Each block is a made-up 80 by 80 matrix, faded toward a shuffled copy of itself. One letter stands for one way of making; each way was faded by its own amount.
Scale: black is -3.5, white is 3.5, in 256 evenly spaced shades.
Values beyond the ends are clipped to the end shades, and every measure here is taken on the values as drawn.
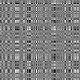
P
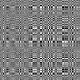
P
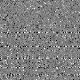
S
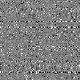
S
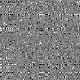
S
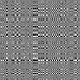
P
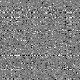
S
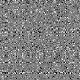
S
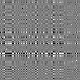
P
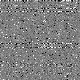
S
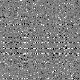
S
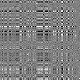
P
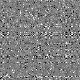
S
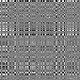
P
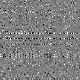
S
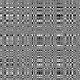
P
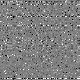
S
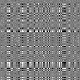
P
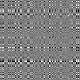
P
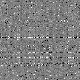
S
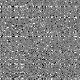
S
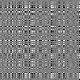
P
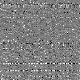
S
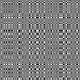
P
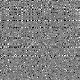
S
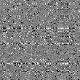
S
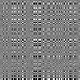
P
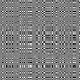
P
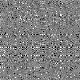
S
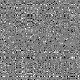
S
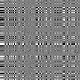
P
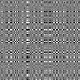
P
